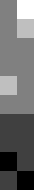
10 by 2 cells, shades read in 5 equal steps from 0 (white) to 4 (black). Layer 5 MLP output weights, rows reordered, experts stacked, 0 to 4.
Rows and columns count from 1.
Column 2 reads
0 1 2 2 2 2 3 3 3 4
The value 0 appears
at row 1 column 2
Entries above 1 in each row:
1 1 2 2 1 2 2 2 2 2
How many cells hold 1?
2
